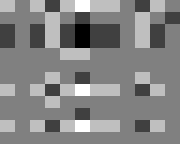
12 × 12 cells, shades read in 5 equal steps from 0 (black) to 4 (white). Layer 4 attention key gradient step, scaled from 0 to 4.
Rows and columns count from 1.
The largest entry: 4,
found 3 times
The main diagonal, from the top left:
3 2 1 3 3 2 2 3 2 2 3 2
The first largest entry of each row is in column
6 4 4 4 5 1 4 6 4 1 6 1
